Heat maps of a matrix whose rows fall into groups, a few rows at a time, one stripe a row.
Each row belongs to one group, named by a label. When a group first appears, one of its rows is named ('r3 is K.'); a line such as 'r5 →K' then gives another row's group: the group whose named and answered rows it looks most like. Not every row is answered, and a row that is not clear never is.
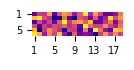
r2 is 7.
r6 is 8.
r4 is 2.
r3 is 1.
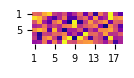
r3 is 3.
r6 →2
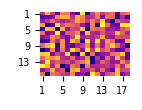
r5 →3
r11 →8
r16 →2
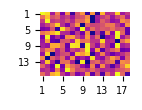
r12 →2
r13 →3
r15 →1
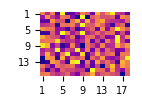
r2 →3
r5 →7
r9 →7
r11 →3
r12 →3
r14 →8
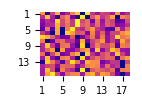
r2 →3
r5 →1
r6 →1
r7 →7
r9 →3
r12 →3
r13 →1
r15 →3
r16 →1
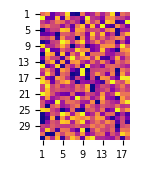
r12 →1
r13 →3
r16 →3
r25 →7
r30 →3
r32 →1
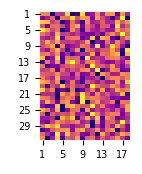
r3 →7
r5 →7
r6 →8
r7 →1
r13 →1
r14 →2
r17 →8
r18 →7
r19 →2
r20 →7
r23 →3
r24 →1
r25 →7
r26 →2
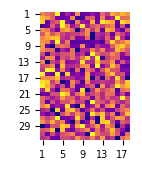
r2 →7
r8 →8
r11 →2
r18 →7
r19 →7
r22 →8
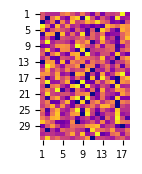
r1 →8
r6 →3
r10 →3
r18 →3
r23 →3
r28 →7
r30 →2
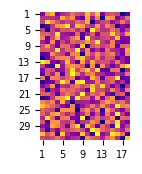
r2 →8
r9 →3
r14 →1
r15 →1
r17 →2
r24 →7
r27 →3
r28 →2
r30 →2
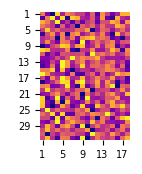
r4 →7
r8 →3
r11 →2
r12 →1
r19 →3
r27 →1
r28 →1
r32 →3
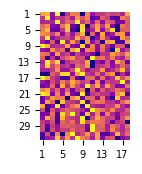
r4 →3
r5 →3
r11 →8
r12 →2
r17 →7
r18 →8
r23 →3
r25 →2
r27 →3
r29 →2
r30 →2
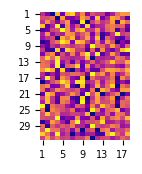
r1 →1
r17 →3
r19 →3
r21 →1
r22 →3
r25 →2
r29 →2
